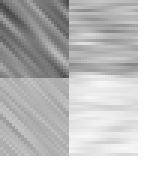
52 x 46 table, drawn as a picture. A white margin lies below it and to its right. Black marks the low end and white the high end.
The table splits into 2 rows of 2 panels. Panel 1,1: middling, slanting down to the right. Panel 1,2: high, streaked across. Panel 2,1: high, slanting down to the right, faint in contrast. Panel 2,2: very high, streaked across, faint in contrast.
